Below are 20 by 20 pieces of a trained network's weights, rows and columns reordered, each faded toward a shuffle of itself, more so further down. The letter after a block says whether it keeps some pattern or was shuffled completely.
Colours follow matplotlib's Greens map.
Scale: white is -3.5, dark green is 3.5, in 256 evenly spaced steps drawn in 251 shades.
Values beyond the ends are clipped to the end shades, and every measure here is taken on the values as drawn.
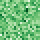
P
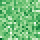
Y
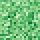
Y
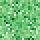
P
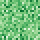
Y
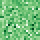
P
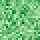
Y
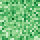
P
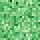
P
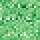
Y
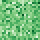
Y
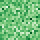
P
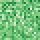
P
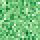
P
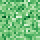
Y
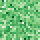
P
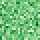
P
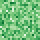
P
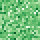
P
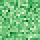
P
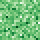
P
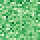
P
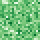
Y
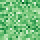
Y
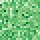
P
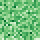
P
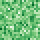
P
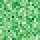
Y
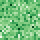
P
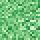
Y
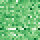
Y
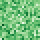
P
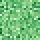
Y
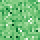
P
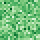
Y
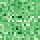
Y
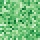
P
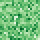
P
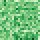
Y
